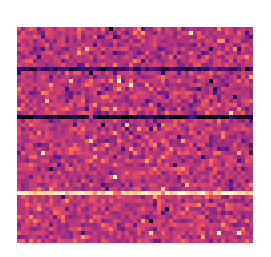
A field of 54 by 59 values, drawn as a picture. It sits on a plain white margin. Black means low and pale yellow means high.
Average level on the scale: 50%. Histogram: heavy tails on both sides. Odd lines: rows 11, 23 and 42.
